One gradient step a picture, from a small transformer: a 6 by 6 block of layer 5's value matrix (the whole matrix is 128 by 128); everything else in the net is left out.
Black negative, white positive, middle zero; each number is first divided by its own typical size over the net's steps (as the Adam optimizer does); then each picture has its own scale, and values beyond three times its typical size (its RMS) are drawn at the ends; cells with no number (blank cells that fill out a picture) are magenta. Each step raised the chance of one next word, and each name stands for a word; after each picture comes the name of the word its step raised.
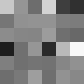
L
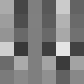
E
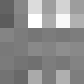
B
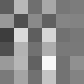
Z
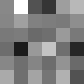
L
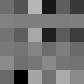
Z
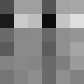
B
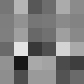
E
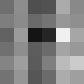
Z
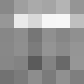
B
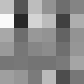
B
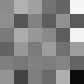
L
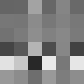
E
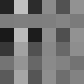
Z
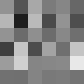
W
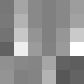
E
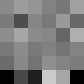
L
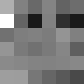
B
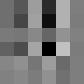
E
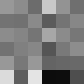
L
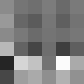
E
